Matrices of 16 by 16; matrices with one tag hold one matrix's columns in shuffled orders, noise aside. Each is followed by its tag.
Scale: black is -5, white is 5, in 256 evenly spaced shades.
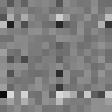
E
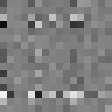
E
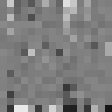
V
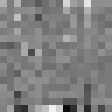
V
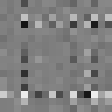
E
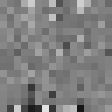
V
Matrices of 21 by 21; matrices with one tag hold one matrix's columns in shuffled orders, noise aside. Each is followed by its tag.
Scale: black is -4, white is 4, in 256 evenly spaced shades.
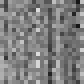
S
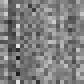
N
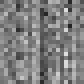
S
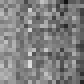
S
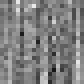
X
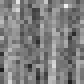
X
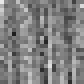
X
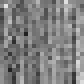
X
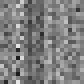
N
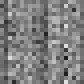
N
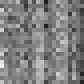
S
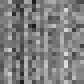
S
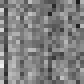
S
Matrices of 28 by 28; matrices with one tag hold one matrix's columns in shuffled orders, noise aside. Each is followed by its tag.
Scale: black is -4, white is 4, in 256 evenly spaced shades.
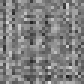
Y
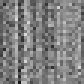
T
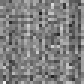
Y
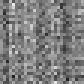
Y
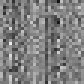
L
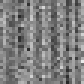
T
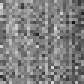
Y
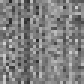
L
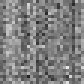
Y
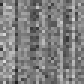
T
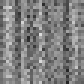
T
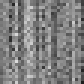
T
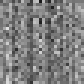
L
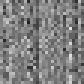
L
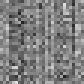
Y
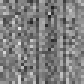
L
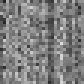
L
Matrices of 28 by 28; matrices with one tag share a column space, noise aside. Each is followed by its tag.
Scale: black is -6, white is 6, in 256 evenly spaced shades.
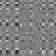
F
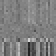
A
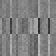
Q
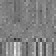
A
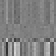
A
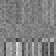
A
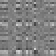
F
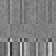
A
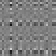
F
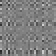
F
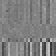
A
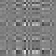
F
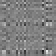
F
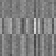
Q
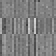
Q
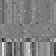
A
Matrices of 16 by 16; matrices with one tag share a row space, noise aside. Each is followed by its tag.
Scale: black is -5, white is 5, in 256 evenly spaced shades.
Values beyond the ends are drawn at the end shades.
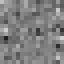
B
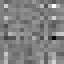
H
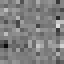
B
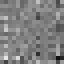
B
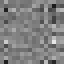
H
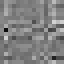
H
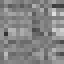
H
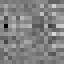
H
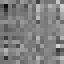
B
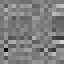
H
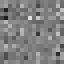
B
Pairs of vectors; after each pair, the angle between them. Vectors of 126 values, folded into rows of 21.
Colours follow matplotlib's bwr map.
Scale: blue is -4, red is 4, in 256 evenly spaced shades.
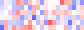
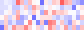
nearly parallel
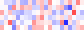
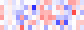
partly aligned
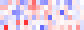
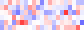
partly aligned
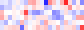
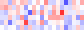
partly opposed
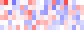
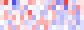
nearly parallel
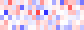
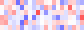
partly aligned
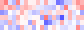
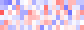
partly opposed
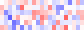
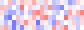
nearly parallel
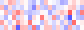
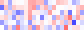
nearly opposite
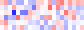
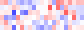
nearly parallel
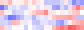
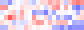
nearly opposite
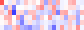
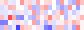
orthogonal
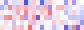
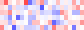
partly opposed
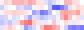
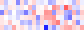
partly opposed
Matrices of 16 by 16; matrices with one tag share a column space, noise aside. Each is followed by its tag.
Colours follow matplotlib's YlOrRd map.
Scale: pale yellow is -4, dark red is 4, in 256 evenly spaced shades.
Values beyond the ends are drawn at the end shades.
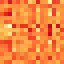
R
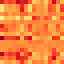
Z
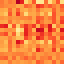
R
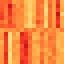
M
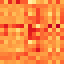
R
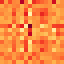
R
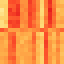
M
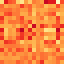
R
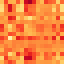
Z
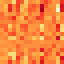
Z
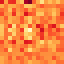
R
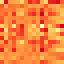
R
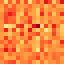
R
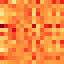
R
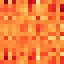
Z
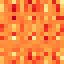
Z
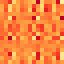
Z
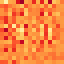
R
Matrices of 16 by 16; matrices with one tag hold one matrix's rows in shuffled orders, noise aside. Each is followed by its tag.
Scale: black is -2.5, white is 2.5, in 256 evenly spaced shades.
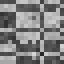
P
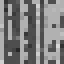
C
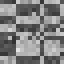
P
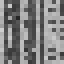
C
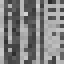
C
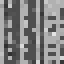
C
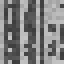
C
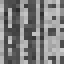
C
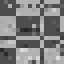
P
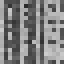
C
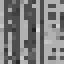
C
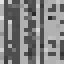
C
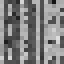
C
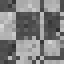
P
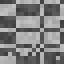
P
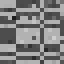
P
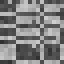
P
